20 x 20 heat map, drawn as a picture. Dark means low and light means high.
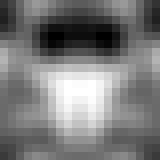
Ninth with the lowest average: top middle. Lone odd cells: none. Stripes: none. Mirror symmetry: left to right. Ninth with the highest average: centre.
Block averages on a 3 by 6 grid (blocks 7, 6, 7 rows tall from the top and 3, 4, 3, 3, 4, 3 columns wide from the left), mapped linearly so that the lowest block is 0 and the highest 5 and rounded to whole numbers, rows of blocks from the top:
1 1 0 0 1 1
2 3 5 5 3 2
1 2 4 4 2 1
